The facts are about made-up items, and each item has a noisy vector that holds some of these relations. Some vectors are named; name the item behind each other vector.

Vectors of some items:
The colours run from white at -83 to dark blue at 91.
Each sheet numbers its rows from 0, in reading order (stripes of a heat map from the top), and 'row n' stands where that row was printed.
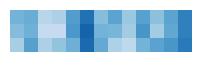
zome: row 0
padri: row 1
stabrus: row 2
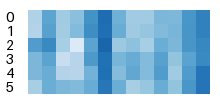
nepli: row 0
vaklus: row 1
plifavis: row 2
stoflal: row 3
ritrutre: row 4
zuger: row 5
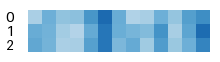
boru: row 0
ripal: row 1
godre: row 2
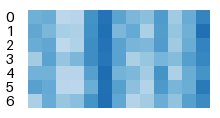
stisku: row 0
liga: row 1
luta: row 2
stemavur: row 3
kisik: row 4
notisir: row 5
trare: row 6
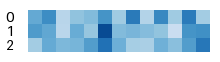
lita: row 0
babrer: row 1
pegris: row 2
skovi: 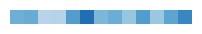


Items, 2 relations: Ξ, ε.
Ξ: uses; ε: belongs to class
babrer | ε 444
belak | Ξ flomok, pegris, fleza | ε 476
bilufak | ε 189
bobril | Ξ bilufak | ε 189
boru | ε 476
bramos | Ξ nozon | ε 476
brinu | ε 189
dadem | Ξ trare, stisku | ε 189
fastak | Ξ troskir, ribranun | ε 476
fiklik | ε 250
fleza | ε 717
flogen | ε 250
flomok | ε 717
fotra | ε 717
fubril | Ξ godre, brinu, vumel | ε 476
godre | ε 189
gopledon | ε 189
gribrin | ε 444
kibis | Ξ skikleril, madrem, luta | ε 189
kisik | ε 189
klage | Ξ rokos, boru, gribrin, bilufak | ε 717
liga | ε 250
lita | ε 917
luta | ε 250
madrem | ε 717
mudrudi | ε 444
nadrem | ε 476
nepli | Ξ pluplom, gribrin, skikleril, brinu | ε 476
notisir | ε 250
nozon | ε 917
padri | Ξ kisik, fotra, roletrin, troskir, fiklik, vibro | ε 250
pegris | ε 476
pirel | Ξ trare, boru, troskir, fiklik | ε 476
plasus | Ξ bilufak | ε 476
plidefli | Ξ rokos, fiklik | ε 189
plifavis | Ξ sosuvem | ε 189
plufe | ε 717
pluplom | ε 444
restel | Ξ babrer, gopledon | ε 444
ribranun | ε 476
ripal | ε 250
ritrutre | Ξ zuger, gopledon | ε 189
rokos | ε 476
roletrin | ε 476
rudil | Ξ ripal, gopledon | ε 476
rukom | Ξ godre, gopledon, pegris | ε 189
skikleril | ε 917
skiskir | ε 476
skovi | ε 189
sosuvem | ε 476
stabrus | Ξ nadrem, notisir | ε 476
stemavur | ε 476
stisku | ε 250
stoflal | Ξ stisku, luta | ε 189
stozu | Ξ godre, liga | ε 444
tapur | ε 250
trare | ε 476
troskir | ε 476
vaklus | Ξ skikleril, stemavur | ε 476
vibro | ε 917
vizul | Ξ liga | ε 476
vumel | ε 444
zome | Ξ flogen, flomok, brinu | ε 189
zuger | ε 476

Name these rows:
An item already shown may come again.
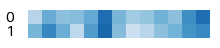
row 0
rudil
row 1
sosuvem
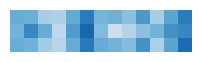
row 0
gopledon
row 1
sosuvem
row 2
ripal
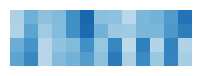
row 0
vizul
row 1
nepli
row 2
vibro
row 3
skikleril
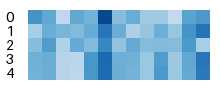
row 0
vumel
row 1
zuger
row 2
madrem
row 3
tapur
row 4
tapur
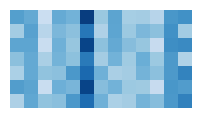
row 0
stozu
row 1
klage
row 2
restel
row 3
fotra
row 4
skiskir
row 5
mudrudi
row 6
skiskir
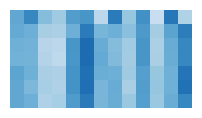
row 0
nozon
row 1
gopledon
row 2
fiklik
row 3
fiklik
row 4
flogen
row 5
liga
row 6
brinu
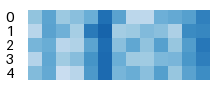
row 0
nadrem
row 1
bramos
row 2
rukom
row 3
nepli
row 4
dadem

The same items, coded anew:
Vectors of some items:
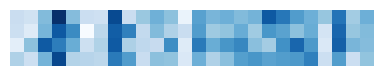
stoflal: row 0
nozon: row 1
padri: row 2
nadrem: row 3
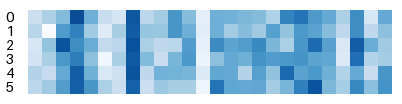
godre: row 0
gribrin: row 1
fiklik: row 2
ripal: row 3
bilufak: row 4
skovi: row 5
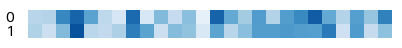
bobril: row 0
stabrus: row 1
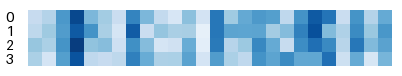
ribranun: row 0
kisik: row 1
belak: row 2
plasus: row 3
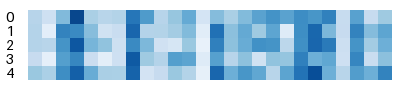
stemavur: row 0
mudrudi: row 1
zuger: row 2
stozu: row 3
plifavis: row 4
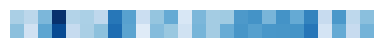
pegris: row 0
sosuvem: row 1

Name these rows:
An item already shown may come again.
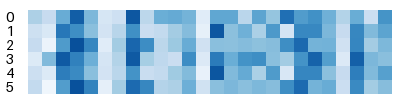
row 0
bilufak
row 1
restel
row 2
skikleril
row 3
padri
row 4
restel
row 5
skikleril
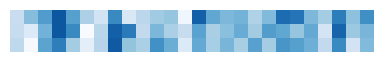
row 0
rukom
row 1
nozon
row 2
vumel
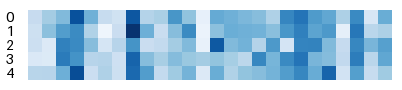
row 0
godre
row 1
liga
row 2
restel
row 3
klage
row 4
vizul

